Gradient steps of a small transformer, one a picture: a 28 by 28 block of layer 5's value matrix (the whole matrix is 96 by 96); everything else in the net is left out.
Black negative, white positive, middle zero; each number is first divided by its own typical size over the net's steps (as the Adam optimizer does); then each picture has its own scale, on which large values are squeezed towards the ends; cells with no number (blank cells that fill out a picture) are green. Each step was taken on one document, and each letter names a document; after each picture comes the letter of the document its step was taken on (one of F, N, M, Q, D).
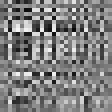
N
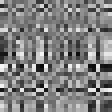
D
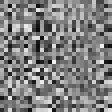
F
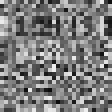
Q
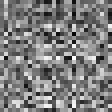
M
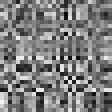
D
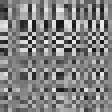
N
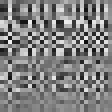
N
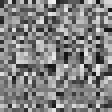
Q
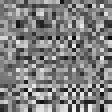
Q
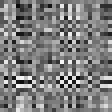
D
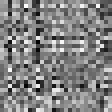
F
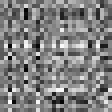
F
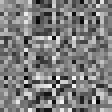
M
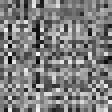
F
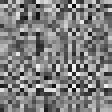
Q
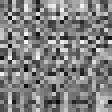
F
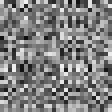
D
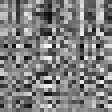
Q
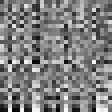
F
